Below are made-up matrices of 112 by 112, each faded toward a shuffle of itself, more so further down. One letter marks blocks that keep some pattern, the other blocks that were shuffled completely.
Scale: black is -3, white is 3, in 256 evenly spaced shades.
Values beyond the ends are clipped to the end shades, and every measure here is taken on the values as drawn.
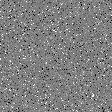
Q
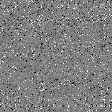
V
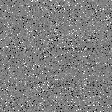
V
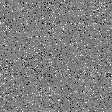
V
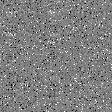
V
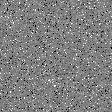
Q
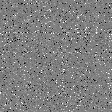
V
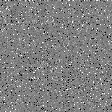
V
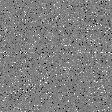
V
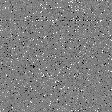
V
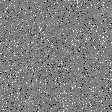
Q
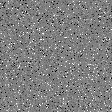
Q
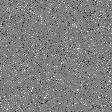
Q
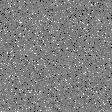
Q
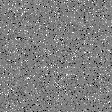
V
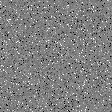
Q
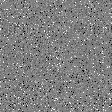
V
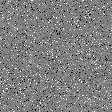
Q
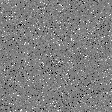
Q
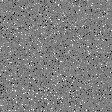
V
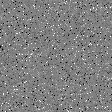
Q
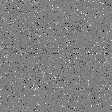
V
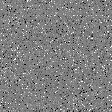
V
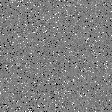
V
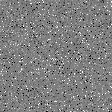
V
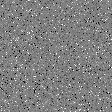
Q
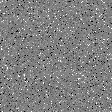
Q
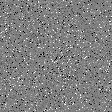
V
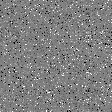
V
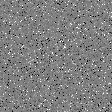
Q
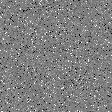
Q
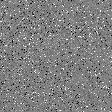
V
